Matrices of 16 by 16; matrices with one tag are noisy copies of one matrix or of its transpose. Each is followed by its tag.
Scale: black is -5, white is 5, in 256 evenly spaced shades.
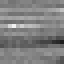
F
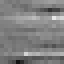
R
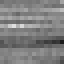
F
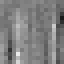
R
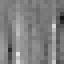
R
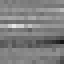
F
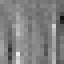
R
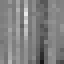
F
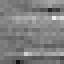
R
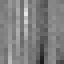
F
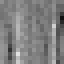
R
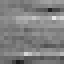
R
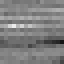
F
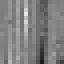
F
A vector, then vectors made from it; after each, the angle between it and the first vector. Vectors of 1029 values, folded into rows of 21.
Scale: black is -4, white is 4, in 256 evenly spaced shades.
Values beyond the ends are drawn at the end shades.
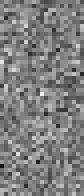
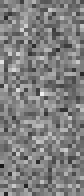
nearly parallel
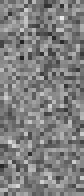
partly aligned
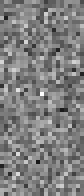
nearly parallel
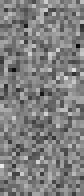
nearly opposite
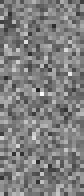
partly aligned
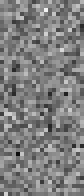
partly opposed
